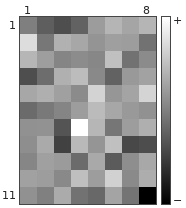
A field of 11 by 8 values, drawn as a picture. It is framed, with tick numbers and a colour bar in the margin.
On average the colour sits 60% of the way up the scale. No overall slope runs across the table. The bottom right is the ninth with the lowest average. The ninth with the highest average is the centre. No row or column stands out.
